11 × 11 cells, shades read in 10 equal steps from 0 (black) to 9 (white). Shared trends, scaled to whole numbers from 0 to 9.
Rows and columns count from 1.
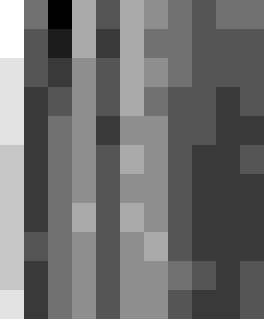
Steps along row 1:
down down up down up down down down up same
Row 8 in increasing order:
2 2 2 2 3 3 4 5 6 6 7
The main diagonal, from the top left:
9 3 2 5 2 6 5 3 2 2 3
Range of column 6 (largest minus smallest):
1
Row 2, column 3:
1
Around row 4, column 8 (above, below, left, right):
4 3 4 3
